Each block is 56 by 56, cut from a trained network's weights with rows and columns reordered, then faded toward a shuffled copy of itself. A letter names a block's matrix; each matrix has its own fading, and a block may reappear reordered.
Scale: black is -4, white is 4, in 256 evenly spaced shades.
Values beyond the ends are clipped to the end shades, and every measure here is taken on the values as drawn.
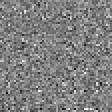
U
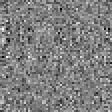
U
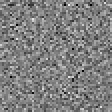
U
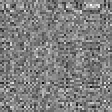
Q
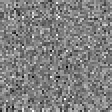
U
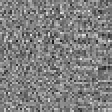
Q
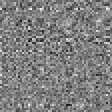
Q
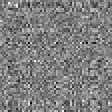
Q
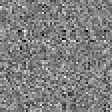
U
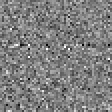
U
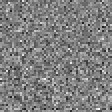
Q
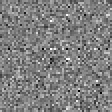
U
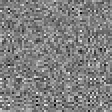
Q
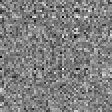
U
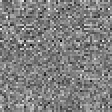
Q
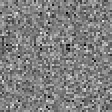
U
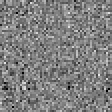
U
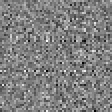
U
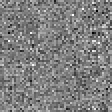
U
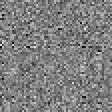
U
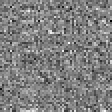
Q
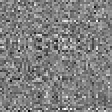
Q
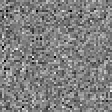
U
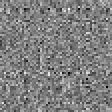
U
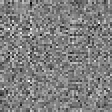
Q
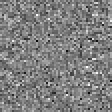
U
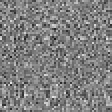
Q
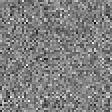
Q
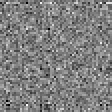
U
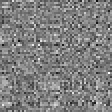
Q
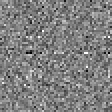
U
